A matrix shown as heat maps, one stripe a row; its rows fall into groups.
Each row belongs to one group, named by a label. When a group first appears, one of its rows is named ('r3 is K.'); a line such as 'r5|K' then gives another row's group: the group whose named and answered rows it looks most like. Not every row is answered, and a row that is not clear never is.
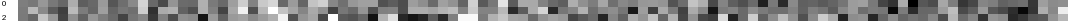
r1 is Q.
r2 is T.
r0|Q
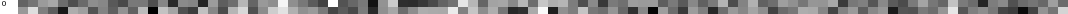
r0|T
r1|Q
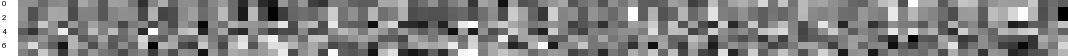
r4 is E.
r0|E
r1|E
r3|T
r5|Q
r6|Q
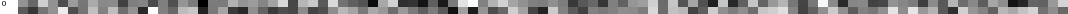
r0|T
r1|E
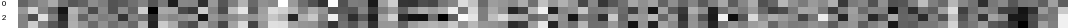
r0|T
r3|Q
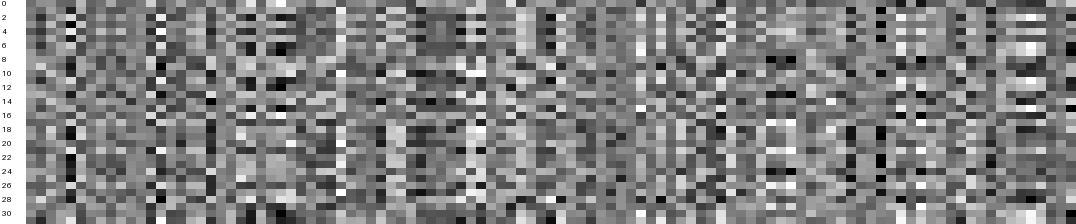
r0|Q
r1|T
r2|E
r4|E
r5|T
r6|E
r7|E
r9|Q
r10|T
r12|E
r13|Q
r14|T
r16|Q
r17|E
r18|T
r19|T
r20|T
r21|E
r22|T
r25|T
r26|E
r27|T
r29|E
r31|E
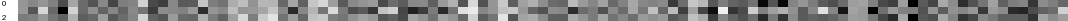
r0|Q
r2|Q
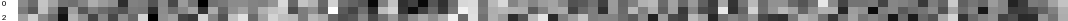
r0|T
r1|T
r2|Q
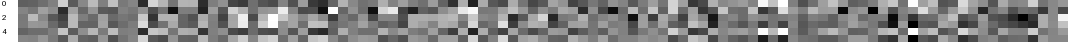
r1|T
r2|Q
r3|Q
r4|E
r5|Q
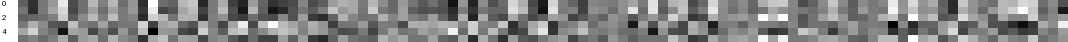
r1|E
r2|E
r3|Q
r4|Q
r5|E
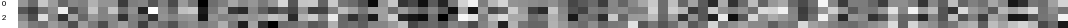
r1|E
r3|E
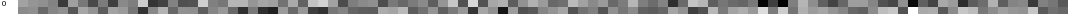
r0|Q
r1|E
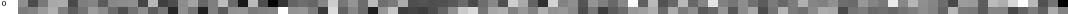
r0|E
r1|T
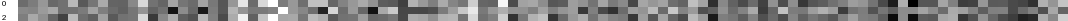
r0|Q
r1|T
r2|Q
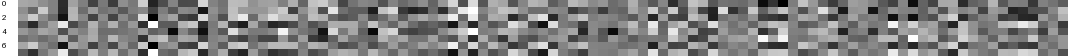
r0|Q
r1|T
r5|E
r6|Q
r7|E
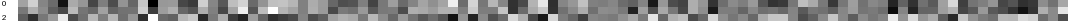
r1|Q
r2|E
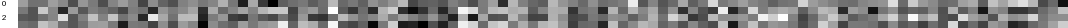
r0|E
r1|T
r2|E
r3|T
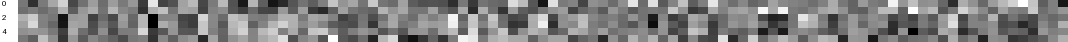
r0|E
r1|E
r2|Q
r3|Q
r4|Q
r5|T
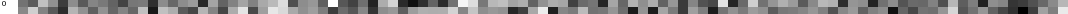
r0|T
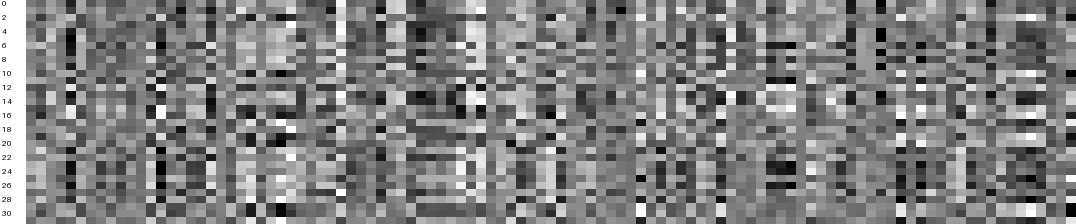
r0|T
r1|T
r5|T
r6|Q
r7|T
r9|T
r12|E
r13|T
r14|T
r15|E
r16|E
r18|T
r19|E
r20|E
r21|Q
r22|T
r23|Q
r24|Q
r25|Q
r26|Q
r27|T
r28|Q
